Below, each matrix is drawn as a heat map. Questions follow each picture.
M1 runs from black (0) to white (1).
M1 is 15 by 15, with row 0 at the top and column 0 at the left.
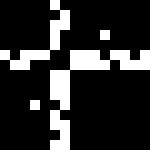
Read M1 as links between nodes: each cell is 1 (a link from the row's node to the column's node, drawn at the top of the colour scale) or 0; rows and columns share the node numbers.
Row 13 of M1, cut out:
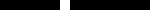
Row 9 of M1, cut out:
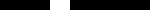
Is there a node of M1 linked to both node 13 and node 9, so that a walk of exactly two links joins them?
yes
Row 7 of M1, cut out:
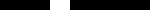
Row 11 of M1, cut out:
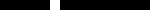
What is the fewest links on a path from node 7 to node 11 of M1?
2
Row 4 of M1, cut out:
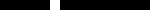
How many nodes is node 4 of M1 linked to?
1
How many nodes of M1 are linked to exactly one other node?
5
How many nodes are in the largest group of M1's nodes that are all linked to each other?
2
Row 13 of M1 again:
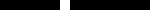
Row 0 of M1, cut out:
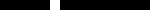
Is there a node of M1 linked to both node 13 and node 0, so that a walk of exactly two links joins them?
no
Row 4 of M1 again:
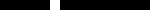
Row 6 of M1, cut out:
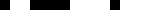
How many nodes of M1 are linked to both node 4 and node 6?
0
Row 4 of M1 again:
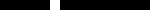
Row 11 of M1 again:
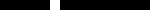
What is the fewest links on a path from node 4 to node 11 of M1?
2
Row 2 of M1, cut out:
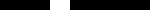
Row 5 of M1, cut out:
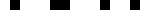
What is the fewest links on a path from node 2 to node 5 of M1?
1
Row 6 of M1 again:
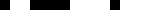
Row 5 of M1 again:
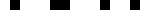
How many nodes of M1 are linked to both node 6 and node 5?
6
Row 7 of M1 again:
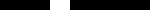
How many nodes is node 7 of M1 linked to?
2
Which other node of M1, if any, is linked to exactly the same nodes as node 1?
node 13
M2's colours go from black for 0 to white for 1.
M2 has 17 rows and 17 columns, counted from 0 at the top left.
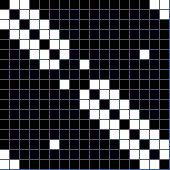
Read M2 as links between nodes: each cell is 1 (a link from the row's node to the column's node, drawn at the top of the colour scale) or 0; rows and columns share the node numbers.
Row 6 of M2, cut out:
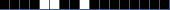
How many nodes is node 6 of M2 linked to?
3
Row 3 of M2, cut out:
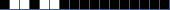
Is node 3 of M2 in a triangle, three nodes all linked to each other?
yes
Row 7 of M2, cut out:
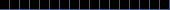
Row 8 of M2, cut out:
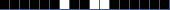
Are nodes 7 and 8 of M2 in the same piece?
no
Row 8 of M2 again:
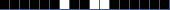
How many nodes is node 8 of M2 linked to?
3
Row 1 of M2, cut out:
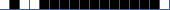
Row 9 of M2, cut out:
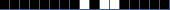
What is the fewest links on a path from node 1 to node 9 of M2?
5
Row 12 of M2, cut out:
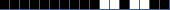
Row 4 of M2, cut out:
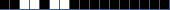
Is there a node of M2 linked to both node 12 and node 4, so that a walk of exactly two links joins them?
no
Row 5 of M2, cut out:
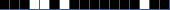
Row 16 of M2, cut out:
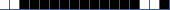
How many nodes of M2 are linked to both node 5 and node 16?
1
